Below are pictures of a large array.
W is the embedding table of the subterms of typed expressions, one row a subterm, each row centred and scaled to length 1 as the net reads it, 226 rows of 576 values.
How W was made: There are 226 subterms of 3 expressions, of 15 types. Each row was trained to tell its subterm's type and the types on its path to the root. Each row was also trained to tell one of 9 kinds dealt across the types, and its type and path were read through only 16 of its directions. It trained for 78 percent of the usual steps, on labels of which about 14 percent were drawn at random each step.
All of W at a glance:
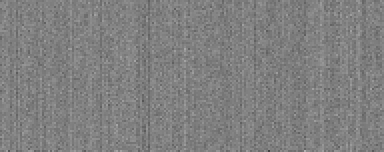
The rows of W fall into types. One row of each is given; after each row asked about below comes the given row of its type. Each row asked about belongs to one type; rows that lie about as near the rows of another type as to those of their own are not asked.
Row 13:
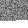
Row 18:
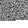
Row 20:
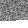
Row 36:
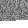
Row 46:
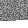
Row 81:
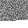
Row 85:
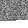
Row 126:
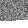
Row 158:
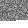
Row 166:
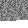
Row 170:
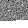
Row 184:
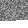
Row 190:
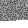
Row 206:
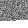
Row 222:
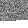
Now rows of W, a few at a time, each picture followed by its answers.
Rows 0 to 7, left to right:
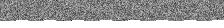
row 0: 190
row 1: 166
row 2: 206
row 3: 46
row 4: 18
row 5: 206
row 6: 81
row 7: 46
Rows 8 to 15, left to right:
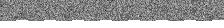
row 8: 206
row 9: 166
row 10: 222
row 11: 20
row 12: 222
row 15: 206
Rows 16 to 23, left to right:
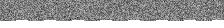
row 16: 126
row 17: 85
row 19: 126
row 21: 126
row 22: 20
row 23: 20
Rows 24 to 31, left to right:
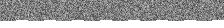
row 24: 18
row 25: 20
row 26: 13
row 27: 222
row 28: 166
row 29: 46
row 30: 126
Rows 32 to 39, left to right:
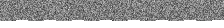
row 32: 190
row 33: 85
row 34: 13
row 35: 81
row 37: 81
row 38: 85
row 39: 190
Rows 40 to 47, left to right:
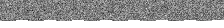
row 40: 184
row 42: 184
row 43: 170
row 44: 166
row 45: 222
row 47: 46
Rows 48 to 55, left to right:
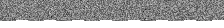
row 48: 166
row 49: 166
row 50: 126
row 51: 190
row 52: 20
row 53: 18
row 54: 85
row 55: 166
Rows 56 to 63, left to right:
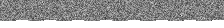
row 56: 190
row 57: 126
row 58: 158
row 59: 81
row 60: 81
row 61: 126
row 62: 206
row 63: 206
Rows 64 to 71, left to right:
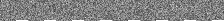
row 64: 184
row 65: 190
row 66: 18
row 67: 13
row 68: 184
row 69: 126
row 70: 46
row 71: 81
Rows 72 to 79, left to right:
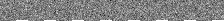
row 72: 85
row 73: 184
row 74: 20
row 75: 170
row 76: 170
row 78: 222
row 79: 126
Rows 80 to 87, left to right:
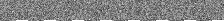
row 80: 46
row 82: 20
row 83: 20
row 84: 184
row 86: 184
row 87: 126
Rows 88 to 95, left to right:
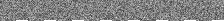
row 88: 158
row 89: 222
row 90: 18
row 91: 158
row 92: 81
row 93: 222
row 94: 36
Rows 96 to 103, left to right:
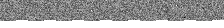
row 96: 81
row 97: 85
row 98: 126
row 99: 81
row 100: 158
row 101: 13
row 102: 46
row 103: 206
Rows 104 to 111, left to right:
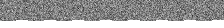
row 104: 184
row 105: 81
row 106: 85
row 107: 13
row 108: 46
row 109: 20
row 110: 20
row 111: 46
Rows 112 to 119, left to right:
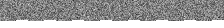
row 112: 206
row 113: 36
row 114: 18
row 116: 166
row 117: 206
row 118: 20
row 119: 166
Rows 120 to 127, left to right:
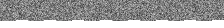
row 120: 85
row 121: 81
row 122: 126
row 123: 222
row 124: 46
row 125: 184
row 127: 158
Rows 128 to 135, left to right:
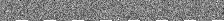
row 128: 170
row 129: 81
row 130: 46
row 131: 126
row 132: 206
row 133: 206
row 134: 206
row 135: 36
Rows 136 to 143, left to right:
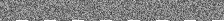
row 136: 158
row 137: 85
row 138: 158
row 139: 206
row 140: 46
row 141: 18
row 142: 190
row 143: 126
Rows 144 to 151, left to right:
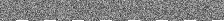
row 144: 190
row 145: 46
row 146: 184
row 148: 222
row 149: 13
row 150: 85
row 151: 18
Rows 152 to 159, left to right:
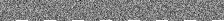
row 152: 46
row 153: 81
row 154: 184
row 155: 13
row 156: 36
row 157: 13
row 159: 81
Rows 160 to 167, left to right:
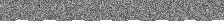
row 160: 46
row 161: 13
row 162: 126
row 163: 190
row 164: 206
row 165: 81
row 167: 20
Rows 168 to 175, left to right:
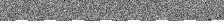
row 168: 222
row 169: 85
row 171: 126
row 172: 20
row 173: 20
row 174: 46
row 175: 13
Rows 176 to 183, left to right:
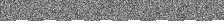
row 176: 190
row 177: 170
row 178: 85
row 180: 190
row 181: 85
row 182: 222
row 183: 166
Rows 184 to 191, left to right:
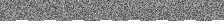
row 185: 36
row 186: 13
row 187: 184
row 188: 206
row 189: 36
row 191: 158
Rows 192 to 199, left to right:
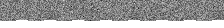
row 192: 190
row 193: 13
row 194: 184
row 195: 18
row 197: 85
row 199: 13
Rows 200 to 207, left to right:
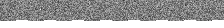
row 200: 166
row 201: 184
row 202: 81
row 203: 85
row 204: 20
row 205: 190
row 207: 85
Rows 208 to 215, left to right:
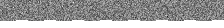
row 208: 158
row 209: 184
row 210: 158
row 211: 81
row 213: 36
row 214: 158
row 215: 158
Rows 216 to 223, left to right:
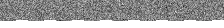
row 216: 158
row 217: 20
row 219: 13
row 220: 184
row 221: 184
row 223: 158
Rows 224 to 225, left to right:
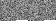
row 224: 166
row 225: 170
